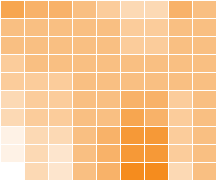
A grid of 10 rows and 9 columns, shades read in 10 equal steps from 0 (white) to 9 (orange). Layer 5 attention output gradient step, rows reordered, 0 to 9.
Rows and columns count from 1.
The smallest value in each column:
0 3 2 5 4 3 3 3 5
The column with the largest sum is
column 6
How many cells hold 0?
1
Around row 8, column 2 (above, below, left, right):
4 3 1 3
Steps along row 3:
same same same same down same up same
